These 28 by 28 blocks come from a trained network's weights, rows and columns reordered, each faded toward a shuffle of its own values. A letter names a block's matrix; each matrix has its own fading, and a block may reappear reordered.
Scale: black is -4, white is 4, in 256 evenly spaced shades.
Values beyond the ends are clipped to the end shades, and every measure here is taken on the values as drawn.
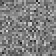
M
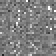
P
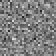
M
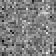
P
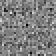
P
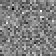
M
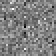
M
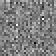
M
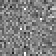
M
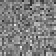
M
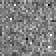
P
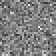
M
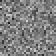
M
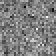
P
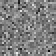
P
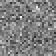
M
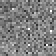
M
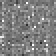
P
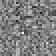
M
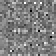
P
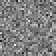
M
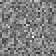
M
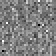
P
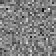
M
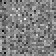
P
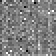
P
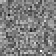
M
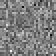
M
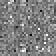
P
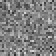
M
